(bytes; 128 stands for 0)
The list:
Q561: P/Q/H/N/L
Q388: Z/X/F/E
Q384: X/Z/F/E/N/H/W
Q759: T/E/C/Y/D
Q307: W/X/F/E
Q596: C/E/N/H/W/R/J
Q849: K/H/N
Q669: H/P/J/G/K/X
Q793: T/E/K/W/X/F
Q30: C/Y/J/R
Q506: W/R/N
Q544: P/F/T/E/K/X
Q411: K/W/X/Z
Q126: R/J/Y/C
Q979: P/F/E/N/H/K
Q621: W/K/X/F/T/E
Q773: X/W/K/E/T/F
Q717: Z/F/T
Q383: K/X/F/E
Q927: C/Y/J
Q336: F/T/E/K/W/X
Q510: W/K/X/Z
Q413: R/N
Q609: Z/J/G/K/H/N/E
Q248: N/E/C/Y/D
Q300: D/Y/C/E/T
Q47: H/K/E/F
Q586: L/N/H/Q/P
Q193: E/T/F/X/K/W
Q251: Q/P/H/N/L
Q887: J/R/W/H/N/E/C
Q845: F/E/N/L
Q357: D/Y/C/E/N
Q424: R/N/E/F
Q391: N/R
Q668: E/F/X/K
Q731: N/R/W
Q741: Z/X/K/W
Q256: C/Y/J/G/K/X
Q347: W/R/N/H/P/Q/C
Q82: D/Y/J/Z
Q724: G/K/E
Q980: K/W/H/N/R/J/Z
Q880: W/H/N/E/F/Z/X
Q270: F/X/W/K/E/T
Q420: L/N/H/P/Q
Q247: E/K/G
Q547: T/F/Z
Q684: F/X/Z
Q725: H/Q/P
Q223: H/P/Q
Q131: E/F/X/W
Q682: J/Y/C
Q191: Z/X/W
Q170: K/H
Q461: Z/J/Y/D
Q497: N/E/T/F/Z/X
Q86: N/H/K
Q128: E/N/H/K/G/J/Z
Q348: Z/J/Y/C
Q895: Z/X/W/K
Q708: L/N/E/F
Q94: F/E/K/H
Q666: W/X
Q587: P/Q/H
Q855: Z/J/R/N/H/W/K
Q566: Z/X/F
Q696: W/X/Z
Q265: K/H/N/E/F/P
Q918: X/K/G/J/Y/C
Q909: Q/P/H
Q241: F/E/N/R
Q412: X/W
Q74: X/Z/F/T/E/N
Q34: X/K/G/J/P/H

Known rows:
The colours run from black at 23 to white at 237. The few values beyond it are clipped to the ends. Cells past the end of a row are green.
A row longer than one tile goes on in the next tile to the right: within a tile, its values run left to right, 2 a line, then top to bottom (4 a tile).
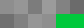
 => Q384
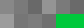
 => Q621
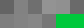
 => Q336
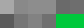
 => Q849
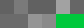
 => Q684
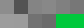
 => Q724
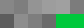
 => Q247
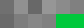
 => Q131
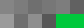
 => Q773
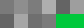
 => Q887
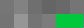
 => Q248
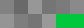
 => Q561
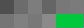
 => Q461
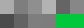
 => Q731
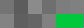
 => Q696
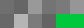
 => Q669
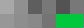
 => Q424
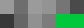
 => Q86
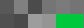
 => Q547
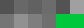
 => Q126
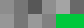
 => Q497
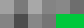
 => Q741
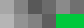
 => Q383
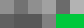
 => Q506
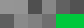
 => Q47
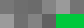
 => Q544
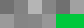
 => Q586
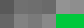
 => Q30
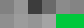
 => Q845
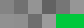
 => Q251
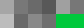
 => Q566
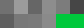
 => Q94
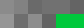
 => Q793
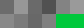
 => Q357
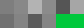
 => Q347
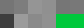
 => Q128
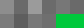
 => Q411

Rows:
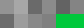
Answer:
Q265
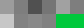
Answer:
Q388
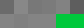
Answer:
Q270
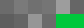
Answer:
Q668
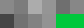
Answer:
Q855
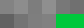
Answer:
Q979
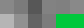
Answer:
Q307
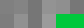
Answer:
Q880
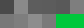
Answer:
Q759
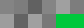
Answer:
Q74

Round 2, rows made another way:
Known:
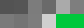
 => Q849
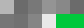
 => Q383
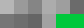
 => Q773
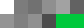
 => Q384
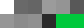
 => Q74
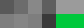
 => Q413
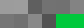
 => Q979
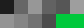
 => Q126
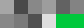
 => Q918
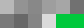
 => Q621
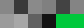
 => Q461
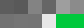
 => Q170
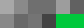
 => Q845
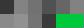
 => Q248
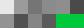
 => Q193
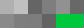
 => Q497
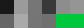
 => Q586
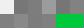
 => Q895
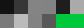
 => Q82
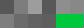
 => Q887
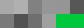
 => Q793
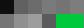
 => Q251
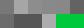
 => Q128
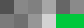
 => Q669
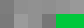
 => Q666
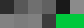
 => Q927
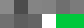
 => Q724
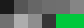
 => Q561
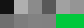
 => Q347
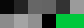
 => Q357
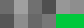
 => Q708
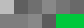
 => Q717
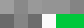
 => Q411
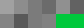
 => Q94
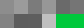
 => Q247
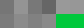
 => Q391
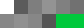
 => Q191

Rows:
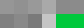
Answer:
Q510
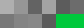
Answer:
Q544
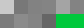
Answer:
Q412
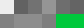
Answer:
Q388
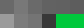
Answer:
Q759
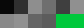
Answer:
Q682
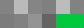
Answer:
Q880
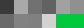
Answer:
Q86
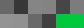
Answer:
Q348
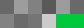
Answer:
Q265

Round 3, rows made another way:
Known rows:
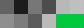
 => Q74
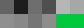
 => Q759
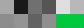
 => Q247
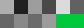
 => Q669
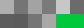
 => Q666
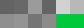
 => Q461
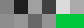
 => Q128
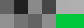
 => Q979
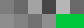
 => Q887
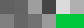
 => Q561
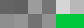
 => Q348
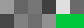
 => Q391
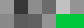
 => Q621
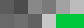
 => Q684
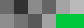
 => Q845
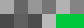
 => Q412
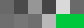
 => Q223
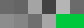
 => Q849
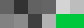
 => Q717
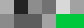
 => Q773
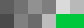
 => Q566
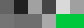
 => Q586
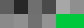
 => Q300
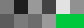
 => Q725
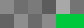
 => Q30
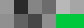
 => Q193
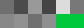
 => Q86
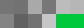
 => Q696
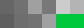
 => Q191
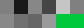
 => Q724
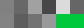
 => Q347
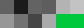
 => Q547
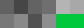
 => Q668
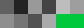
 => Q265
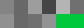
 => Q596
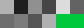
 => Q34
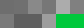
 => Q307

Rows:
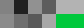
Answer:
Q708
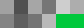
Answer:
Q510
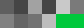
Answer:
Q420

